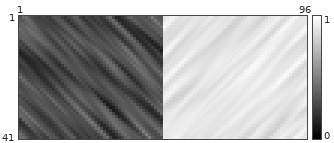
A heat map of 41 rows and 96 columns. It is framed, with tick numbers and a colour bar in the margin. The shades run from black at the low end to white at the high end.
It is made of 1 by 2 panels. Panel 1,1: low, slanting down to the right. Panel 1,2: very high, slanting up to the right, faint in contrast.
